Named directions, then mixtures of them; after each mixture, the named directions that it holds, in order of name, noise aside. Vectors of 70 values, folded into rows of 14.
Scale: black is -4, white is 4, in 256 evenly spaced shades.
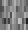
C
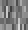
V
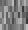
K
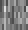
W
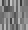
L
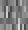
V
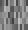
V, W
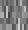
V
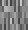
L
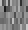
L, W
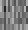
W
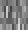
V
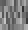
K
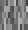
V, W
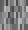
V, W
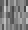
W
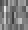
K, W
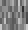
K, L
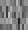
V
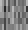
W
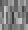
K, W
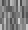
K, L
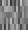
L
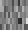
C, K
